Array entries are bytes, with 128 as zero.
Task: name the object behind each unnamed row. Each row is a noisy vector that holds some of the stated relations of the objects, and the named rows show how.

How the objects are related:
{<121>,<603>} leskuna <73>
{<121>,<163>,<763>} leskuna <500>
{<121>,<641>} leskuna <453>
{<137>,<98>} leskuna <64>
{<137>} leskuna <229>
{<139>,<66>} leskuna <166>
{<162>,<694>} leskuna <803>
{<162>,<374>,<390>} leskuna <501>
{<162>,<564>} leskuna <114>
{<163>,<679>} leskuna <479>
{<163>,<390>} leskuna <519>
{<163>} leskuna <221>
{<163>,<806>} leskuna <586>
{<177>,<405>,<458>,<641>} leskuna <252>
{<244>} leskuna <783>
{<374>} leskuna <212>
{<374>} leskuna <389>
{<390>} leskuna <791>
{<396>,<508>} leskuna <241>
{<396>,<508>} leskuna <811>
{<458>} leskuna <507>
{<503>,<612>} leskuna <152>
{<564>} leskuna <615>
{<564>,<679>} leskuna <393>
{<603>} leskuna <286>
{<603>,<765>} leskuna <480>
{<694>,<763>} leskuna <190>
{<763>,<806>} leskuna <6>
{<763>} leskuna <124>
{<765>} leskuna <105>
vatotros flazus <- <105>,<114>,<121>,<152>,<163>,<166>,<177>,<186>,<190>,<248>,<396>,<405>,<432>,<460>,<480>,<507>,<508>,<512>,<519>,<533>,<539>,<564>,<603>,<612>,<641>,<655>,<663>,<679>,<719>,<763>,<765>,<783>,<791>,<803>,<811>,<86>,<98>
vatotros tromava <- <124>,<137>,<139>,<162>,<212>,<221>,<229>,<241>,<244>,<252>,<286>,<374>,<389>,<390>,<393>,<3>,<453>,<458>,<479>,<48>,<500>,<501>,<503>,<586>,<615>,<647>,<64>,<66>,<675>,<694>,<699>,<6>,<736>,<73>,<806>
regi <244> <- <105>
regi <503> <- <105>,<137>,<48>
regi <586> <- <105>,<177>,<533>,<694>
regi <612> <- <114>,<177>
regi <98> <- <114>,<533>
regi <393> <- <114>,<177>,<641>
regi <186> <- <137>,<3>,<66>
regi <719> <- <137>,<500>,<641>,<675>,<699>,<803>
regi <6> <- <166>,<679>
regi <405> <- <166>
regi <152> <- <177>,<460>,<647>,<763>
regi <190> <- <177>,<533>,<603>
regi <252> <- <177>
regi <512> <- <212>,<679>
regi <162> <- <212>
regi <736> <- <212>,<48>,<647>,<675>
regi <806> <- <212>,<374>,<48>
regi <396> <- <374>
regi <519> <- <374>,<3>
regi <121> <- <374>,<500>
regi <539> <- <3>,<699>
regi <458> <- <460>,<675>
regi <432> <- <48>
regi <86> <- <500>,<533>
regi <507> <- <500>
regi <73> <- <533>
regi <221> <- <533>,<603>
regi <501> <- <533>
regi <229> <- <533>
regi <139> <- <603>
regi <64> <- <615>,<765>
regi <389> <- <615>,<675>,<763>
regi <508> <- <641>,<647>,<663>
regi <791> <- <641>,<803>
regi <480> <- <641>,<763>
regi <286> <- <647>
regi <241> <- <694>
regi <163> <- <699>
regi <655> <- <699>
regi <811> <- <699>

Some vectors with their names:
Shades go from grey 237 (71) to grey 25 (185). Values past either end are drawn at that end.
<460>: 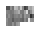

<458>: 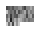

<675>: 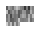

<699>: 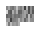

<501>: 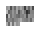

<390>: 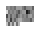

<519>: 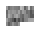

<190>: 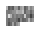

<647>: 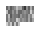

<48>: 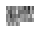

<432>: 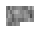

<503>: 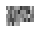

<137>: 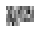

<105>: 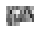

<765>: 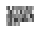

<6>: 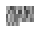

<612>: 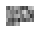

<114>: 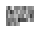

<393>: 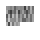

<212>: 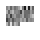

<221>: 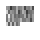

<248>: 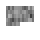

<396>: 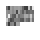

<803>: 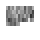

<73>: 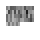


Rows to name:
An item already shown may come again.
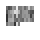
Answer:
<166>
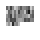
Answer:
<137>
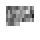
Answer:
<507>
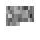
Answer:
<533>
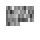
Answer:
<114>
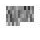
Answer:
<675>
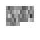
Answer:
<663>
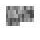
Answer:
<791>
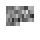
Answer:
<152>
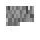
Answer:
<121>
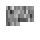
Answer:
<114>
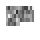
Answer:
<508>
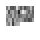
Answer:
<229>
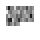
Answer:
<603>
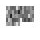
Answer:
<64>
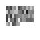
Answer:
<66>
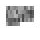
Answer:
<791>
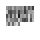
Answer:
<615>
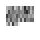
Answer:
<694>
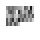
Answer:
<783>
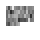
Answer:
<114>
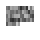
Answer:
<98>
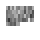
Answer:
<803>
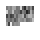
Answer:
<374>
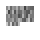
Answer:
<500>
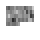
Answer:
<186>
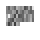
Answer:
<811>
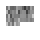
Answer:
<736>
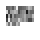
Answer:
<139>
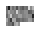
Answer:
<405>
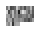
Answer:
<229>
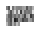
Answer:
<765>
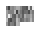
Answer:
<508>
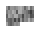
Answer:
<791>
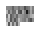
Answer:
<806>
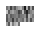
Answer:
<389>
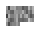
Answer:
<564>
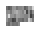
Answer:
<186>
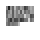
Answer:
<763>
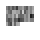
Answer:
<480>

